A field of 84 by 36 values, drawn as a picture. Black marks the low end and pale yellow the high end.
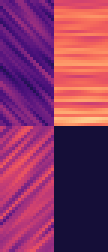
The table splits into 2 rows of 2 panels. Panel 1,1: low, slanting down to the right. Panel 1,2: high, streaked across. Panel 2,1: middling, slanting up to the right. Panel 2,2: very low, flat.
